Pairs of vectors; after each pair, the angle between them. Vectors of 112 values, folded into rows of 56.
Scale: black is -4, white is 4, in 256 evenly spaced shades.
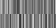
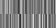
nearly parallel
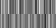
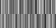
nearly parallel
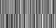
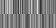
orthogonal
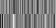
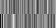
nearly parallel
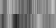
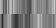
nearly parallel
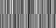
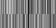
partly aligned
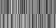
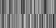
orthogonal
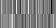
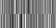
partly opposed
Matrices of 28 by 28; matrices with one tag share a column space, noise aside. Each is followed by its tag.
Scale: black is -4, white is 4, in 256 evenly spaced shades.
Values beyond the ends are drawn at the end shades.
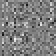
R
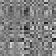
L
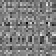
R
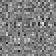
R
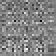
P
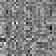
L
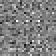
P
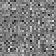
P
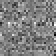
R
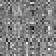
L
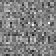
R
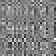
L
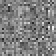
L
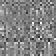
L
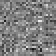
P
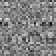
R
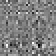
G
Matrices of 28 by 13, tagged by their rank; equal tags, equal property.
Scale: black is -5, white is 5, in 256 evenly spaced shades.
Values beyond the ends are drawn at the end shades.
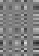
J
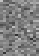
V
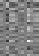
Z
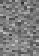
V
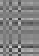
J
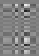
J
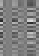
J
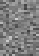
V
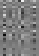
Z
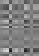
J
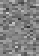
V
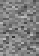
V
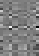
Z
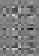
Z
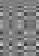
J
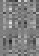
Z
